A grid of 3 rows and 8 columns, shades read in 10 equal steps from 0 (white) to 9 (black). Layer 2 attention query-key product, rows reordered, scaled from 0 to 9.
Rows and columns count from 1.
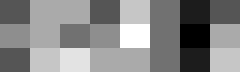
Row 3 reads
6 2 1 3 3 5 8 2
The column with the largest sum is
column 7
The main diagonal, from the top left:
6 3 1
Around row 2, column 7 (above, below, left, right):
8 8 5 3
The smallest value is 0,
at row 2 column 5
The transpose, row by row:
6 4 6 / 3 3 2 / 3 5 1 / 6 4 3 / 2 0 3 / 5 5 5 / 8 9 8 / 6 3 2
